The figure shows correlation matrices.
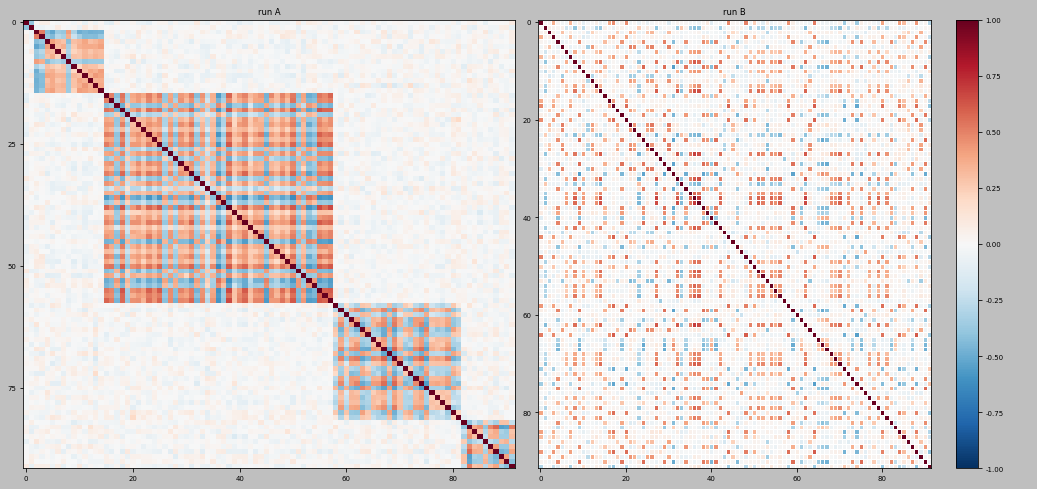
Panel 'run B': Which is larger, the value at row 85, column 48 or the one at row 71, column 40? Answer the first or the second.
the first
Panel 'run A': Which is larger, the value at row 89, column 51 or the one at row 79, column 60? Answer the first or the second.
the first
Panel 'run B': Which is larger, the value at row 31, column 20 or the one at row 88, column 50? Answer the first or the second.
the second
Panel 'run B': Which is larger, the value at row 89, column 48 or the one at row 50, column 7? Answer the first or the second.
the second
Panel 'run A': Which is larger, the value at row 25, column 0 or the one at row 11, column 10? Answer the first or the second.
the second
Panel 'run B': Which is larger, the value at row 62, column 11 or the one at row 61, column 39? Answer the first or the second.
the first
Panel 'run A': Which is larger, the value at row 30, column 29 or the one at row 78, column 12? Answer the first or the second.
the first
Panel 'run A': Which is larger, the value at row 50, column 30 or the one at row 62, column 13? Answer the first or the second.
the first
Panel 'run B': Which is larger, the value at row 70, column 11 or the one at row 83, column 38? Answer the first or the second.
the first
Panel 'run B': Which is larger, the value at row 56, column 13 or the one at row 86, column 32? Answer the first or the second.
the first
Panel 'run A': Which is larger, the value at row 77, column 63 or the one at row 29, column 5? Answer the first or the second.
the second
